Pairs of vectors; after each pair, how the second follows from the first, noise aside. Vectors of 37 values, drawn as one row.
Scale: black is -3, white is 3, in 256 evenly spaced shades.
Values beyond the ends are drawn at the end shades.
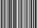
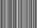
shrunk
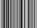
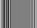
partly zeroed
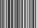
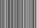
shrunk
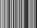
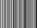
partly zeroed
